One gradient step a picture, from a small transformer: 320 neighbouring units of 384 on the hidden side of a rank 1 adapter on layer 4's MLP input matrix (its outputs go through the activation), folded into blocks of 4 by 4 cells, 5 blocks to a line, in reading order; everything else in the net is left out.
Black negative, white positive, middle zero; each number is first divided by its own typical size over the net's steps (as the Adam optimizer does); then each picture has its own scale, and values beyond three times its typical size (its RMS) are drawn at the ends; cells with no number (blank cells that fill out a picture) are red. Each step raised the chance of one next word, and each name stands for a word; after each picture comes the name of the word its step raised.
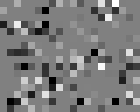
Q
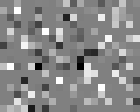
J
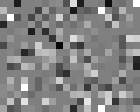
Q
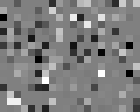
J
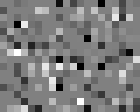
Q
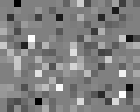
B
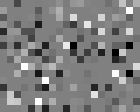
J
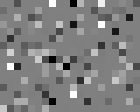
B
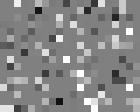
Q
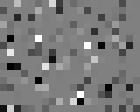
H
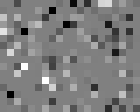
B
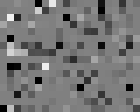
H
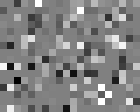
J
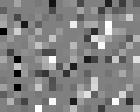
B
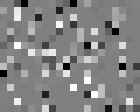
B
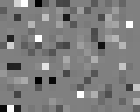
H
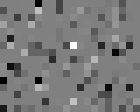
H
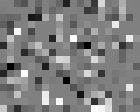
Q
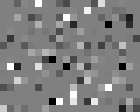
B
